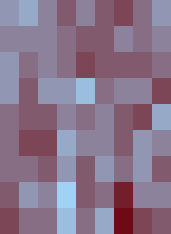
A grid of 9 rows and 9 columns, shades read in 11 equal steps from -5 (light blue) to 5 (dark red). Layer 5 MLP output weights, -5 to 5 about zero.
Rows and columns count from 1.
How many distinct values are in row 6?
6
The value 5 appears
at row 9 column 7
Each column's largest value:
2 2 2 1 2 1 5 2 2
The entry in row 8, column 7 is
4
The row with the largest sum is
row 9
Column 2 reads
-3 -1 0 1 1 2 0 -2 0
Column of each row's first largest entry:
7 5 5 9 8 2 3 7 7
